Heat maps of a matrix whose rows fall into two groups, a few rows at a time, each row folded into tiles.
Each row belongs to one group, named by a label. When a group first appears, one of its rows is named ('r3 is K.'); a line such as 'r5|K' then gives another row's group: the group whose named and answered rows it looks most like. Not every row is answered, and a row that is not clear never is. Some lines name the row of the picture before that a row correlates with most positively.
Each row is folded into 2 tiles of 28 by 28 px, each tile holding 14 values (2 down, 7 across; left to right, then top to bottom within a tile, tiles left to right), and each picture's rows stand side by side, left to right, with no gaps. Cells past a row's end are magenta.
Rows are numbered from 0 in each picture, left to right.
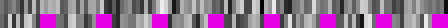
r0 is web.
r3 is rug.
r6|web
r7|rug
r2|web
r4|web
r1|rug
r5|web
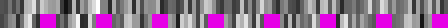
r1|rug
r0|web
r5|web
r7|rug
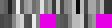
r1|rug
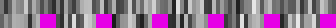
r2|rug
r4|web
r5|web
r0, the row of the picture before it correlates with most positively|1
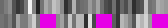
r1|rug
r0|web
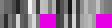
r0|web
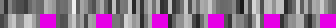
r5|rug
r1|rug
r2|rug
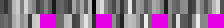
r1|web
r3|web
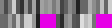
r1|web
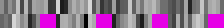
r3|web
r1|rug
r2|rug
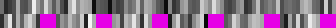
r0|web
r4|web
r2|rug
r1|rug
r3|web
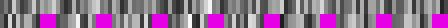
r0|web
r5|rug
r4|web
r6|rug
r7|rug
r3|rug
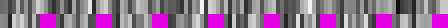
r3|web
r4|web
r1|web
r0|rug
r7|web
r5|web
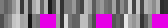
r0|rug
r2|rug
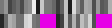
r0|web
